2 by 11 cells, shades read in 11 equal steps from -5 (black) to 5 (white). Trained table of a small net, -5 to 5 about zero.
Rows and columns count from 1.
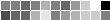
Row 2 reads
-2 -1 -1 2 4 0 1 2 3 3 0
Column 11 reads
-5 0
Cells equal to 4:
1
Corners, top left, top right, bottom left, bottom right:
0 -5 -2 0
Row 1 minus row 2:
2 1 0 -2 -2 0 -2 -1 0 2 -5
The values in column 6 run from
0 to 0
